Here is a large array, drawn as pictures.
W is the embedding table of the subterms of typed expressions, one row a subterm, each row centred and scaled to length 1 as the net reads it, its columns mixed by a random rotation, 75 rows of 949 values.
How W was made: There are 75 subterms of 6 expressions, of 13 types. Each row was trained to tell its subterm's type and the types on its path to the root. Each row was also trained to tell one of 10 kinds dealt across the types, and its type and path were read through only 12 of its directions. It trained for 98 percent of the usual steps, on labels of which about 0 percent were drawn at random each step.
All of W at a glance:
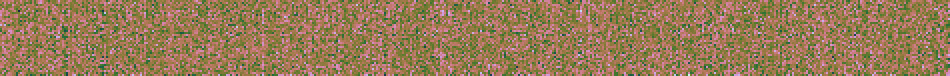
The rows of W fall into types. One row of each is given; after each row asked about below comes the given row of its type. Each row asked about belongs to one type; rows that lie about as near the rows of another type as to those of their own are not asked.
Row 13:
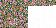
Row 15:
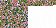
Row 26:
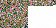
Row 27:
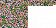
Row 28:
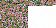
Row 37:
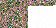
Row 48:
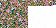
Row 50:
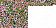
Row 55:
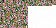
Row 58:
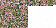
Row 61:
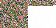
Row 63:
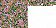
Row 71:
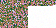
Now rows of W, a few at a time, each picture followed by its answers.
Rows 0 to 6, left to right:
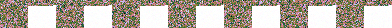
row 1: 37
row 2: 55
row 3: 27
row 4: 71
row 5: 28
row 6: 50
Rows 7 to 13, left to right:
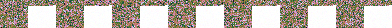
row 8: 63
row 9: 28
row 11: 48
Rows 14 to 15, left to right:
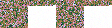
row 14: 15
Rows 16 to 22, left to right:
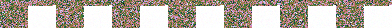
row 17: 15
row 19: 55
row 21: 48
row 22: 61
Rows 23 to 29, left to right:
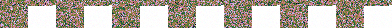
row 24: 26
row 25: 26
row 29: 61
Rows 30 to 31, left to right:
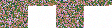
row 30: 28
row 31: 27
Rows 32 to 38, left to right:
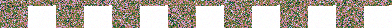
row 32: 58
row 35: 61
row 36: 27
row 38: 48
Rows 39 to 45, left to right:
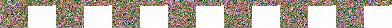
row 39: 50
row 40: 48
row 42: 37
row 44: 13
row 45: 63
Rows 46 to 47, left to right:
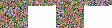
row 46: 71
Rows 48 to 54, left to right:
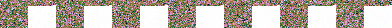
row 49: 28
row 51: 27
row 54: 13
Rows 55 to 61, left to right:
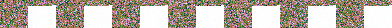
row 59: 27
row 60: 13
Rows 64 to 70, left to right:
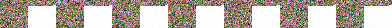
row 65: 37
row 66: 61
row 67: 61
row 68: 37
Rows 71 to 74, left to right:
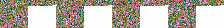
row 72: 28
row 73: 13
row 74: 13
